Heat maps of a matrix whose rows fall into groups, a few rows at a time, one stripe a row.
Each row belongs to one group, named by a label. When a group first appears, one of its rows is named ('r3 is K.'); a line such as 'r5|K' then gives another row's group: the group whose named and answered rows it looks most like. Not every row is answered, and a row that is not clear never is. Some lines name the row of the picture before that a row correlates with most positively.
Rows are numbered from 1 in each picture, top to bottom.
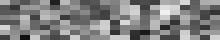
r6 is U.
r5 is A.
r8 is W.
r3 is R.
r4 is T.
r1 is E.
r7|E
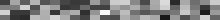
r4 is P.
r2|T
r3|E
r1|W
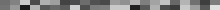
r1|T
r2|W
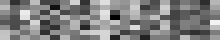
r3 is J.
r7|U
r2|E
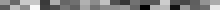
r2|W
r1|J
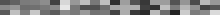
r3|W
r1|A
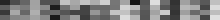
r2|W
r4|W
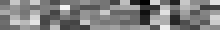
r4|W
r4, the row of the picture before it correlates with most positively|3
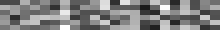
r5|J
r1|A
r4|P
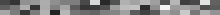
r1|P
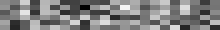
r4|A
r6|P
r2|E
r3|T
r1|T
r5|J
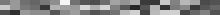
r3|R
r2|U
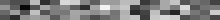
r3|W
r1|R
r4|R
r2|E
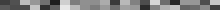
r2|R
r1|A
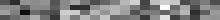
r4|A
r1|R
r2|E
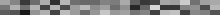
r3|R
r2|W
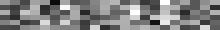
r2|R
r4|R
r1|E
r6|P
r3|J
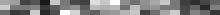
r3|R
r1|U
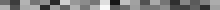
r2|J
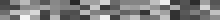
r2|P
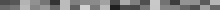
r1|A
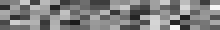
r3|E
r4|P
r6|P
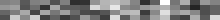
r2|U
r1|E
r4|W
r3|T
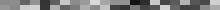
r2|J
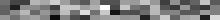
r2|A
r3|A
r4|E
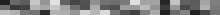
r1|P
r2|P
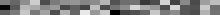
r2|P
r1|J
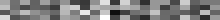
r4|E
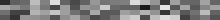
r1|P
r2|E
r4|R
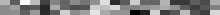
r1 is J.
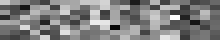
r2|R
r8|R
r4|P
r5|U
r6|A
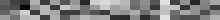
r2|R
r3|T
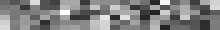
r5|U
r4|E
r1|J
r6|U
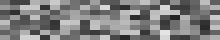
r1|P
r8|J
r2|J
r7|T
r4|W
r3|R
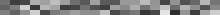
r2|T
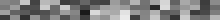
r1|T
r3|U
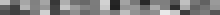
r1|E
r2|A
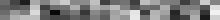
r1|P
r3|W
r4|W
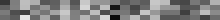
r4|A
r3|P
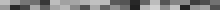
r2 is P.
